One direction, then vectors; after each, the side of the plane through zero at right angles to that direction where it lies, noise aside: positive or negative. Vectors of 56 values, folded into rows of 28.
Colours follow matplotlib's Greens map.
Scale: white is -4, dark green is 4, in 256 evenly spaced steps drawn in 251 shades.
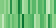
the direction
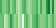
negative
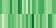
positive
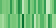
positive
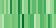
positive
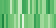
negative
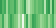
negative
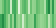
negative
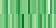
positive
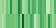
positive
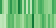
positive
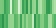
negative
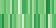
negative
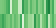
negative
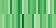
positive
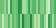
positive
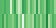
negative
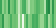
negative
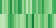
positive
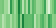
positive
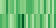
positive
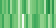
negative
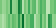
positive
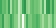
negative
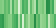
negative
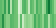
negative
